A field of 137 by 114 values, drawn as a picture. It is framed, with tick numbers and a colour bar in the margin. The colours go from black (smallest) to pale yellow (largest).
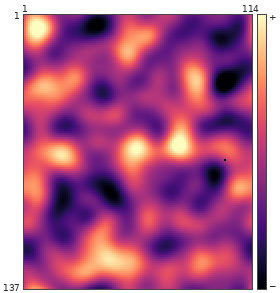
Ninth with the lowest average: top right. Mirror symmetry: none. Lone odd cells: 1, lower than its neighbours. Histogram: bell-shaped.
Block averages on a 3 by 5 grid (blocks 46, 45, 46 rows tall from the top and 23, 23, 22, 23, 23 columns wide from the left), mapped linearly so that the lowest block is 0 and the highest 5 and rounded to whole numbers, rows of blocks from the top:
5 1 4 3 0 / 4 2 4 4 2 / 2 4 4 3 3
